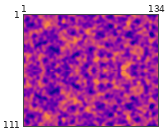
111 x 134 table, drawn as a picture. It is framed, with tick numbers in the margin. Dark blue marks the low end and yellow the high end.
Histogram: bell-shaped. Stripes: none. Seam: none. Mirror symmetry: top to bottom. Slope: none. Ninth with the highest average: middle right.
